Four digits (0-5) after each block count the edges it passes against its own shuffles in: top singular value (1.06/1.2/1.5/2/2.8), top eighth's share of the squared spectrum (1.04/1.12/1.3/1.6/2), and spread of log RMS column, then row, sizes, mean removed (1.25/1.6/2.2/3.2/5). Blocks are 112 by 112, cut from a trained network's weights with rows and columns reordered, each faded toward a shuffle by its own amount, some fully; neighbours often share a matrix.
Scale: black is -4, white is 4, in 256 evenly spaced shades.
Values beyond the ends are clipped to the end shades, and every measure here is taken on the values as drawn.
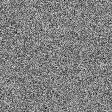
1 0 0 0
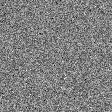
0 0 0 0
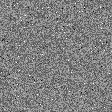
0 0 0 0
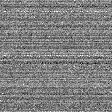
5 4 1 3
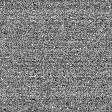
3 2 0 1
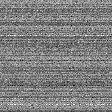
5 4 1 3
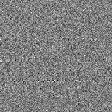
4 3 1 1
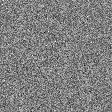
0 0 0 0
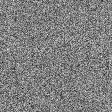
1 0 0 0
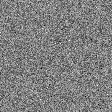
0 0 0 0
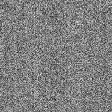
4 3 0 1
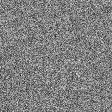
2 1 0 0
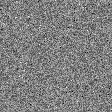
0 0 0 0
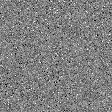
2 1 0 0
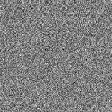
4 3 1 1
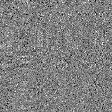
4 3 1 2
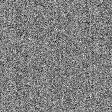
2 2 0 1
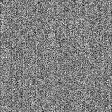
3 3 0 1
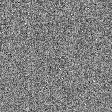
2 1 0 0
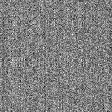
3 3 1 2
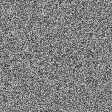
2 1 0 0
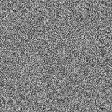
4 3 0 2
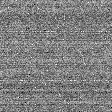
4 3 0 1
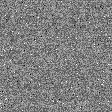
1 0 0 0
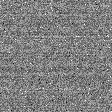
2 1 0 0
